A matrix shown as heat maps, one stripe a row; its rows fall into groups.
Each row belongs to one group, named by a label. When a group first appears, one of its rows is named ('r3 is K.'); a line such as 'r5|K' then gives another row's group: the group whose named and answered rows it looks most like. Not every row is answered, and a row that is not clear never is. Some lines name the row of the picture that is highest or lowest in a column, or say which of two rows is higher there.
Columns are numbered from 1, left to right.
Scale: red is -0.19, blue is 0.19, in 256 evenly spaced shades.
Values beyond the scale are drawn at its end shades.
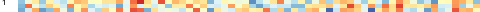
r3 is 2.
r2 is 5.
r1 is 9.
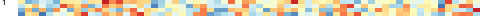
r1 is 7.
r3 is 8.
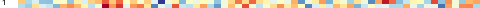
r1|7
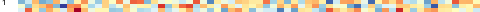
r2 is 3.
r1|2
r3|5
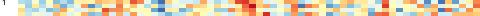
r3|7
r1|7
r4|2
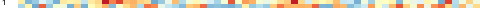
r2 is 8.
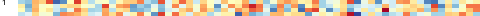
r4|9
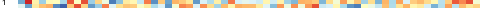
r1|5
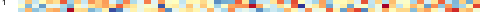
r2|7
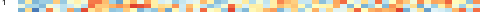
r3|5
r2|7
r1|8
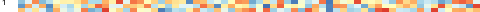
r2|8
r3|2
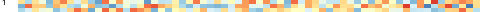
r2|8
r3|9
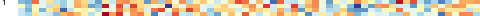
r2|2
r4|9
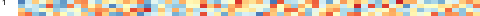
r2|5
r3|7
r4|5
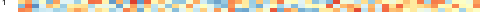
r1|8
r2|5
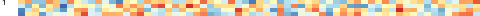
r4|9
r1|5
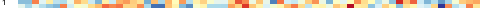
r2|7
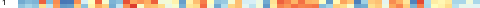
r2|8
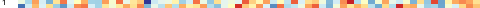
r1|2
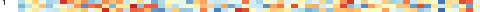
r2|8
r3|9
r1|9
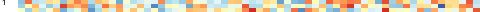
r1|5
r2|9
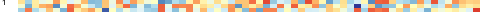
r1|2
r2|3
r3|5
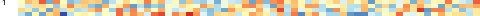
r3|8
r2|3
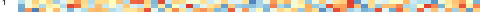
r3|8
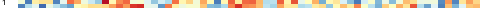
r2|7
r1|3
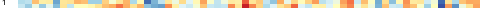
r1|3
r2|7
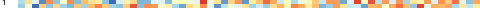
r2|8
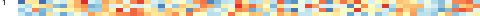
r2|3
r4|7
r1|9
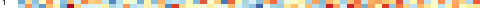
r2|5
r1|5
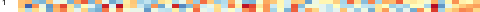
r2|2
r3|2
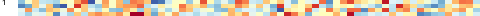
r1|9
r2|3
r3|5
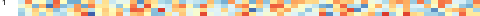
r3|9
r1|8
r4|9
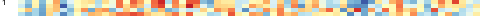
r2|2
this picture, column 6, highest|4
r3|5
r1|2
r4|7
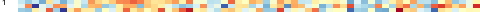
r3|3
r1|7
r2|8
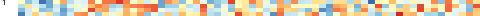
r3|8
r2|8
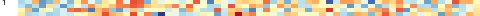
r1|2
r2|7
